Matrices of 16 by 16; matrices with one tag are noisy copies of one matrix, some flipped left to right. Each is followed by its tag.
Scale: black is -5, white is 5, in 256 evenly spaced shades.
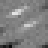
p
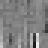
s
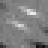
p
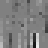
s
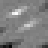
p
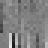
s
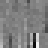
s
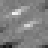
p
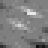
p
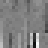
s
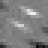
p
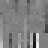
s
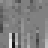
s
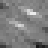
p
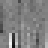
s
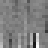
s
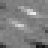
p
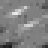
p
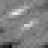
p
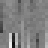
s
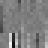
s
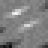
p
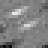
p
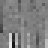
s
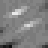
p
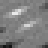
p
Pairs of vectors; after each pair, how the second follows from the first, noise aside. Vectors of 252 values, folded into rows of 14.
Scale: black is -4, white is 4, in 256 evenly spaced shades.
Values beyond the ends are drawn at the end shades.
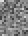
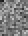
negated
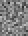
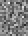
negated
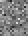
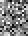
scaled up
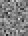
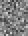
negated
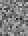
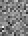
shuffled
